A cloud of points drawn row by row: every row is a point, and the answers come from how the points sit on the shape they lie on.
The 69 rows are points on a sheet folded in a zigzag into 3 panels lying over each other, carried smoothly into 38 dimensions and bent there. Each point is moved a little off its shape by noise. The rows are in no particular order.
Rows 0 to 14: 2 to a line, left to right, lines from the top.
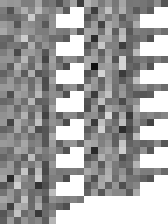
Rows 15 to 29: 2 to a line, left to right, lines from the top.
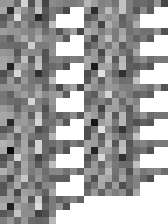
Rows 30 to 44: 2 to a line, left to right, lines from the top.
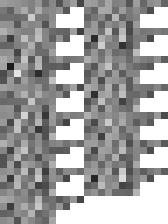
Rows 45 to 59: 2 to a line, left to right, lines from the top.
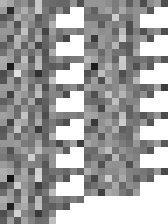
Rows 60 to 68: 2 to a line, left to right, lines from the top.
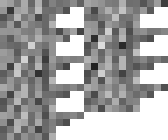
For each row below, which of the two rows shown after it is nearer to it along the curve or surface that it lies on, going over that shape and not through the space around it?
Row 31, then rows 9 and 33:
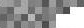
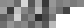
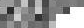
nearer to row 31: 9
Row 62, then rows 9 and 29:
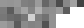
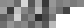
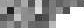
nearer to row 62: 29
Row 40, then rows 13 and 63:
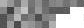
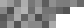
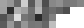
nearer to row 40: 13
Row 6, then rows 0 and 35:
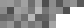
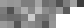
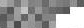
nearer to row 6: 0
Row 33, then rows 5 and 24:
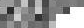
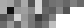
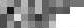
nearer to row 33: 24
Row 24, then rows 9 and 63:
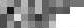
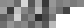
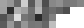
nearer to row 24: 63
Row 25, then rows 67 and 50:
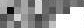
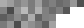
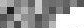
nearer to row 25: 50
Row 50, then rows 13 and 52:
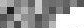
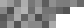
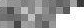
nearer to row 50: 52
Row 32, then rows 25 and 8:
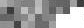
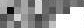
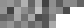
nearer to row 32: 25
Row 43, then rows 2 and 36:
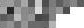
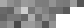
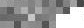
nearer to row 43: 36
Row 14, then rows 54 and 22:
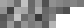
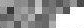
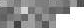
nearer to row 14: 22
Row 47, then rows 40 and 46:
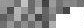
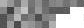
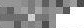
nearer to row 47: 40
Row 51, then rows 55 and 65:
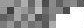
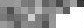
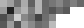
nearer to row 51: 65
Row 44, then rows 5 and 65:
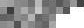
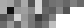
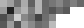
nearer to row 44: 5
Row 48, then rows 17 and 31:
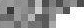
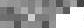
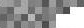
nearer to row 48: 17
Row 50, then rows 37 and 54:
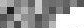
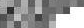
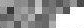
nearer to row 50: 54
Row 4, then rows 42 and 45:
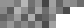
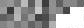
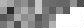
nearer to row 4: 42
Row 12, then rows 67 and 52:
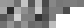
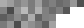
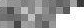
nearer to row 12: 67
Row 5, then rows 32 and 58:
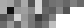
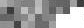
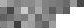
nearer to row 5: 32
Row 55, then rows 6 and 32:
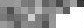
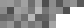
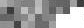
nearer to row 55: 32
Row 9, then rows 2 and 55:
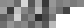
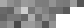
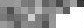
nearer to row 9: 2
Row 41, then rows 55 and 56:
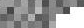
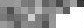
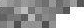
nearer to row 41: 55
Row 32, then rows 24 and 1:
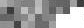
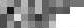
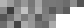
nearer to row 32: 1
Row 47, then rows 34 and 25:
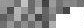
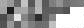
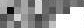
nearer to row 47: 34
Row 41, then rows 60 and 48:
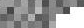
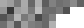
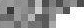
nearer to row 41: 60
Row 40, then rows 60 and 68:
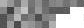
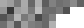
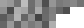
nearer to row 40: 68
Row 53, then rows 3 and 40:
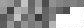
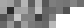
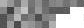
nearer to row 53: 40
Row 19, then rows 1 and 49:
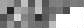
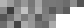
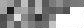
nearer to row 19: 49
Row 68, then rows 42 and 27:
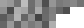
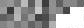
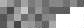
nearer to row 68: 27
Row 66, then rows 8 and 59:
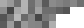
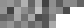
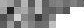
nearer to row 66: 59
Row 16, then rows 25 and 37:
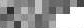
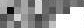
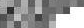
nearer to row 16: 25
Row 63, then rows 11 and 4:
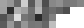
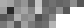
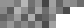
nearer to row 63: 4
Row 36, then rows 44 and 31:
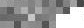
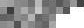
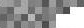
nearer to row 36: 44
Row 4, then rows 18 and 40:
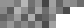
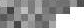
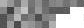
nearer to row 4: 40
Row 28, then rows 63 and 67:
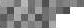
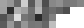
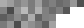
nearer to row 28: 63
